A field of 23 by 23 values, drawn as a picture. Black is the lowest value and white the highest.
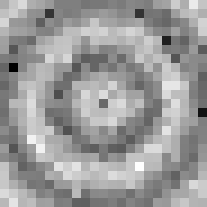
Average level on the scale: 60%. Histogram: bell-shaped. Rings: centred on the centre.
